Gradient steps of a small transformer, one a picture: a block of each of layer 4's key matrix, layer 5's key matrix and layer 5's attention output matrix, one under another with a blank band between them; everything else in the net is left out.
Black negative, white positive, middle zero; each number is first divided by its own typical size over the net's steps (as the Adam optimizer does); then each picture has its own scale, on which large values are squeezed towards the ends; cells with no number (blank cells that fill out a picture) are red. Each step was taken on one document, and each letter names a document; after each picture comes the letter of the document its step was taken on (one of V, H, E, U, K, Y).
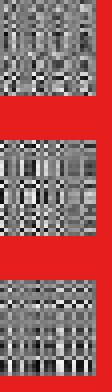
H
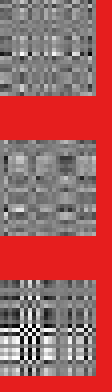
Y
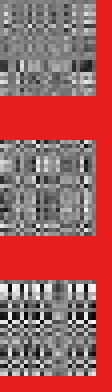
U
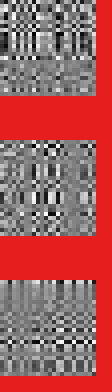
H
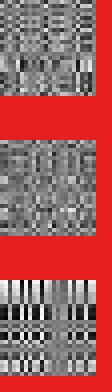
U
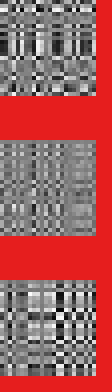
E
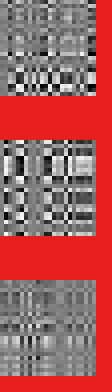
Y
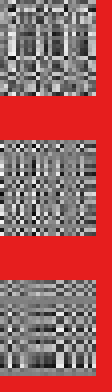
E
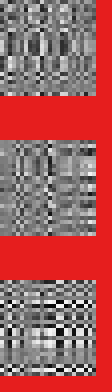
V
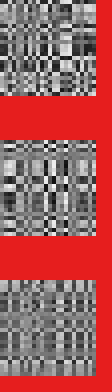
U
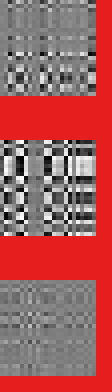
Y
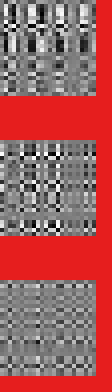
H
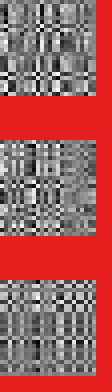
H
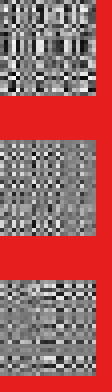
E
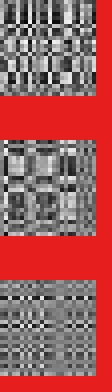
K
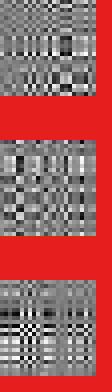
Y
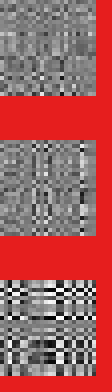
E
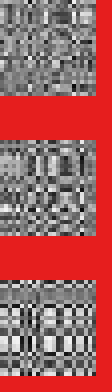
K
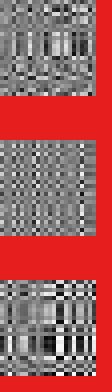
E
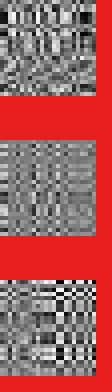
E
